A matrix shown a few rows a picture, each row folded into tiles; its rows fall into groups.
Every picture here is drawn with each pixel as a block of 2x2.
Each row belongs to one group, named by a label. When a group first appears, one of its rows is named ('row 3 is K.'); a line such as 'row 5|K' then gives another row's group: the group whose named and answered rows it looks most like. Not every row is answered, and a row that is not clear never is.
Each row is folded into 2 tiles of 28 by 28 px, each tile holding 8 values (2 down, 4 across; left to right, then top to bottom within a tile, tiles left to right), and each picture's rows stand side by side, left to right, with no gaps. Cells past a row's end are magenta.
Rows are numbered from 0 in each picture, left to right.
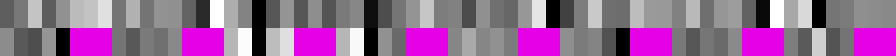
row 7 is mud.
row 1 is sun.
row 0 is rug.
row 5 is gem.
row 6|sun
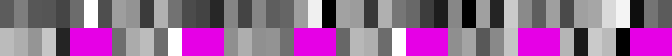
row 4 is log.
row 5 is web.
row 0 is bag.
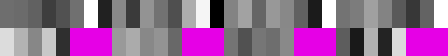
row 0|bag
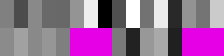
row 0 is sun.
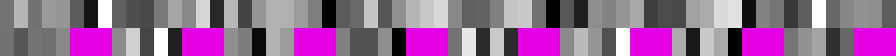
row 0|sun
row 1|bag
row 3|rug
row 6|web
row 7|gem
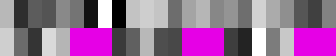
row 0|log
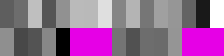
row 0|rug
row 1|sun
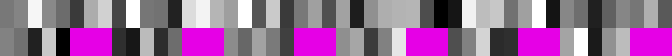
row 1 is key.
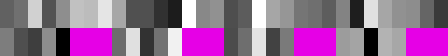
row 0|rug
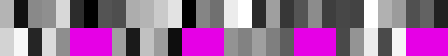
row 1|web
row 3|gem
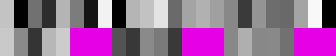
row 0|log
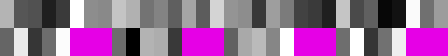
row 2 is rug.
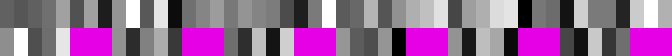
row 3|rug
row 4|web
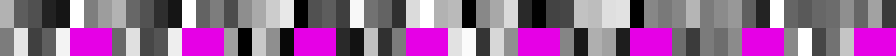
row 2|web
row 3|key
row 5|web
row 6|sun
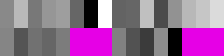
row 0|sun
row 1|rug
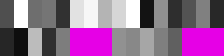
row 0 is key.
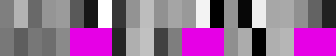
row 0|sun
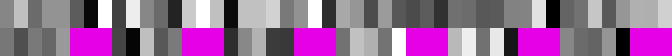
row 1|key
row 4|bag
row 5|rug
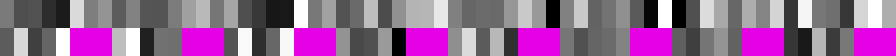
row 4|bag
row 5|sun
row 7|key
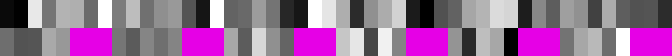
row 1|sun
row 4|web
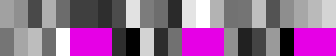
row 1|key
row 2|rug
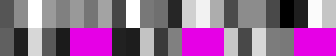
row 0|gem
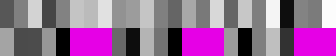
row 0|rug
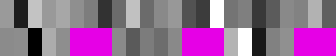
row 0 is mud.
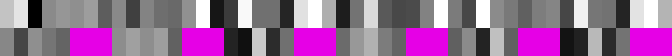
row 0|mud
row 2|key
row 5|key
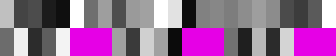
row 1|web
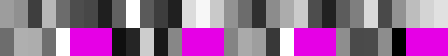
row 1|key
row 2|mud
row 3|rug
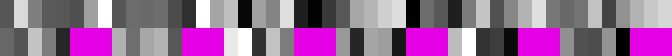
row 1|bag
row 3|web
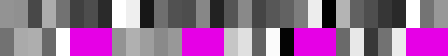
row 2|bag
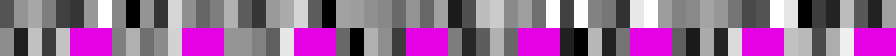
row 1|log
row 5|key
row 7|log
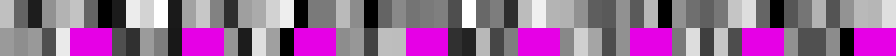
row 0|mud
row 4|key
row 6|bag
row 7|rug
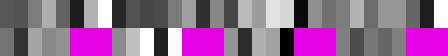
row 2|web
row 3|sun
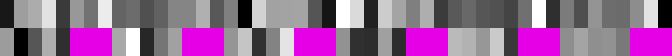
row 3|mud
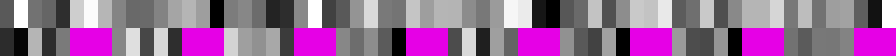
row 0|key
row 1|bag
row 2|bag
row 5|rug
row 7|sun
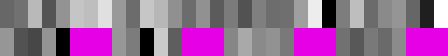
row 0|rug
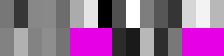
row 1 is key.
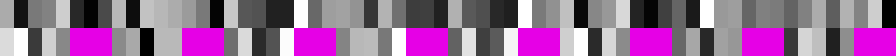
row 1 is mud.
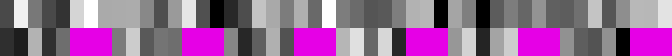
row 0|key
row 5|rug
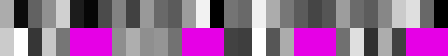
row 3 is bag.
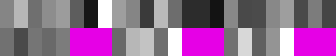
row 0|sun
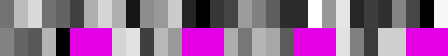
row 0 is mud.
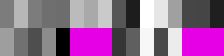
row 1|gem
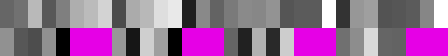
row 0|rug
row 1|web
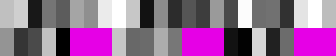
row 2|key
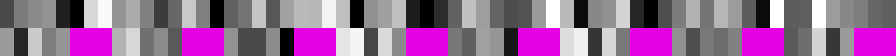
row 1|bag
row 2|rug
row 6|sun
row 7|gem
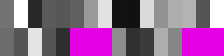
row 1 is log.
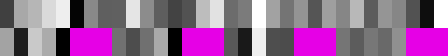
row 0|web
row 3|sun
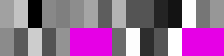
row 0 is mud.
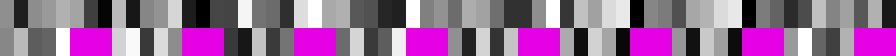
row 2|key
